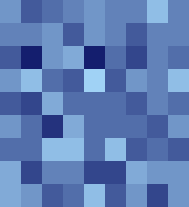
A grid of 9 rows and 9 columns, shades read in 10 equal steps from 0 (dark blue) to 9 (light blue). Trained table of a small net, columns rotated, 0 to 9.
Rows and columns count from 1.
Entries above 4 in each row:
7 7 3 6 2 3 3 6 5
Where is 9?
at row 4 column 5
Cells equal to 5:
14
